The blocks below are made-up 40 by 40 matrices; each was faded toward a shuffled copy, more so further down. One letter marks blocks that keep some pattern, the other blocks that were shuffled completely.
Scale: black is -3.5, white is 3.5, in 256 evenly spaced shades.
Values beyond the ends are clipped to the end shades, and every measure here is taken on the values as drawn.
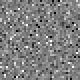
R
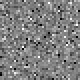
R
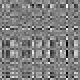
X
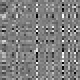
X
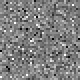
R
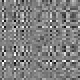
X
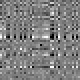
X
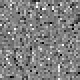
R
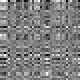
X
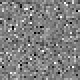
R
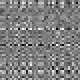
X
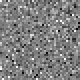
R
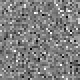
R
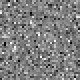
R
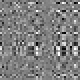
X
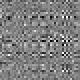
X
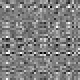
X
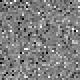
R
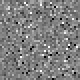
R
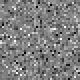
R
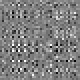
X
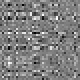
X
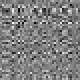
X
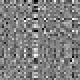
X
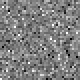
R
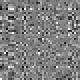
X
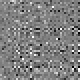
X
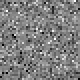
R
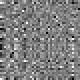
X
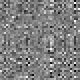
X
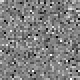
R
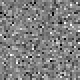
R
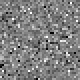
R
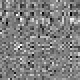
X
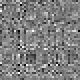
X
